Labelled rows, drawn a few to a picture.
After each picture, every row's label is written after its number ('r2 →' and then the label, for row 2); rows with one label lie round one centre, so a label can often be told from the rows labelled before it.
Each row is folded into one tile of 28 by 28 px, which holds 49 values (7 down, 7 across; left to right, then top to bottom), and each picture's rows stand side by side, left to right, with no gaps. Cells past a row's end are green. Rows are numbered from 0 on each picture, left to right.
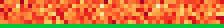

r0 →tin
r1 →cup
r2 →tin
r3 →tin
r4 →cup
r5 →tin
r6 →cup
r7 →cup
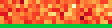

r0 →tin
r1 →cup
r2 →tin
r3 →cup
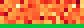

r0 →tin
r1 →cup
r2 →tin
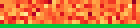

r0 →cup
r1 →tin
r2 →cup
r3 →cup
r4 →tin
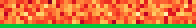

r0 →cup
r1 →tin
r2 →cup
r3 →cup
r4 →cup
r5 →cup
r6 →tin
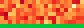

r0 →tin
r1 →cup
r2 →tin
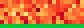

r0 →cup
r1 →tin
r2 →tin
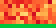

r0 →cup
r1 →tin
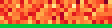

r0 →tin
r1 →tin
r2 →tin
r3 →tin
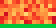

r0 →cup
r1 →cup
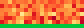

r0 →cup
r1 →cup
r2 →cup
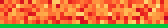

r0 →tin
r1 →tin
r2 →cup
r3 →cup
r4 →cup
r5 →tin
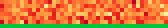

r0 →cup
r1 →tin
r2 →cup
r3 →cup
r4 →tin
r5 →cup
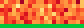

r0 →tin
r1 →cup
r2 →tin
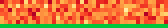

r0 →tin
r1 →tin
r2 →tin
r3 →tin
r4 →cup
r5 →cup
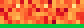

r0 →tin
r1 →tin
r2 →tin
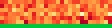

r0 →cup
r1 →cup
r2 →cup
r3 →cup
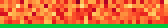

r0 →tin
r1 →cup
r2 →tin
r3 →tin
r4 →tin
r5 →tin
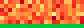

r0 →tin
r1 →cup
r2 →cup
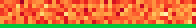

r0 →tin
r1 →tin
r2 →tin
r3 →tin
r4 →tin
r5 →cup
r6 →cup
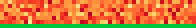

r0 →cup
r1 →tin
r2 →cup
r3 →cup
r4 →tin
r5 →tin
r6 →tin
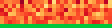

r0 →tin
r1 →tin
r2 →tin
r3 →tin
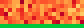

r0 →tin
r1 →cup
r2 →cup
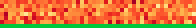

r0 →cup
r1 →cup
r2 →tin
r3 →tin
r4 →tin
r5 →tin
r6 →cup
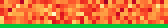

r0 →tin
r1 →cup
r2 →cup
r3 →tin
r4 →tin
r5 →tin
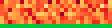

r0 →tin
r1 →tin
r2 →tin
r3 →tin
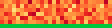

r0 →cup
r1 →tin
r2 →tin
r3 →tin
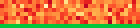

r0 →cup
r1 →tin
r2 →cup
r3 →cup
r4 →tin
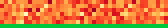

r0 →cup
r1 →tin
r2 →cup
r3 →tin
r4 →tin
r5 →cup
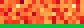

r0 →tin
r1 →cup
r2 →tin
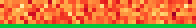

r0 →cup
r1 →tin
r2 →cup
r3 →tin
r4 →cup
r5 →cup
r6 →tin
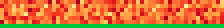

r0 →cup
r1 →tin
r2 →tin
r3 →cup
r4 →tin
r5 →tin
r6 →tin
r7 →tin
